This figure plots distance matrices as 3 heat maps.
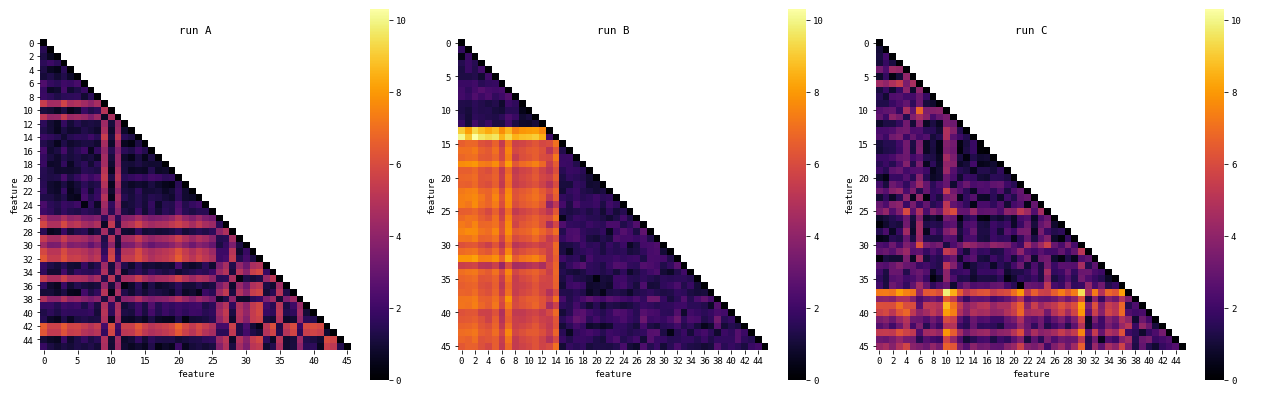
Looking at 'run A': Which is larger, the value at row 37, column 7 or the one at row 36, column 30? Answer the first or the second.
the second
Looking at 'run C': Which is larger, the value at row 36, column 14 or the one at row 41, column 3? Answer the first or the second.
the second
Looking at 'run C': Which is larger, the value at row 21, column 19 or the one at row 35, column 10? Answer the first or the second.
the second
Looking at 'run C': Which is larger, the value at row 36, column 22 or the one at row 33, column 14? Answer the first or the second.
the first
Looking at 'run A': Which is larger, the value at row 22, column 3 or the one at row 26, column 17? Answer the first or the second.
the second
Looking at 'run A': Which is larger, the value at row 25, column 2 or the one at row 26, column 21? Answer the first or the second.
the second
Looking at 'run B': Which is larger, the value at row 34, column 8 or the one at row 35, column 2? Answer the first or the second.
the second
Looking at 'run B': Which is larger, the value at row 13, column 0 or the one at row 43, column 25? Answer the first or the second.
the first
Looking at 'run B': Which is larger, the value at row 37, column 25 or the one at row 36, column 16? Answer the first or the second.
the second
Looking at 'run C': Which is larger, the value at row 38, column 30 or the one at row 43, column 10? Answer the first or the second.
the second
